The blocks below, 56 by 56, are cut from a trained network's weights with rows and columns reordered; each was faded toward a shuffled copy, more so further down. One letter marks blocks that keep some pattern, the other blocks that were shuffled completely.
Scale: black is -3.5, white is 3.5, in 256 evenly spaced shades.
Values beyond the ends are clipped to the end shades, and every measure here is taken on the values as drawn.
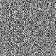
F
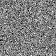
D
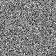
D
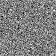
D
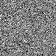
D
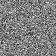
D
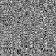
F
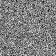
D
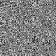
F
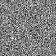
F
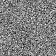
D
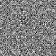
F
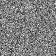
D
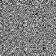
F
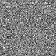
F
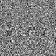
F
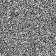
D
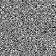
F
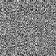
F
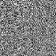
F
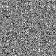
F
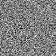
F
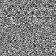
F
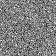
D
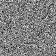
D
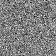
D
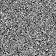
D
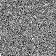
D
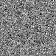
D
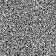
D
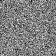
D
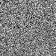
D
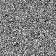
D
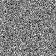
D
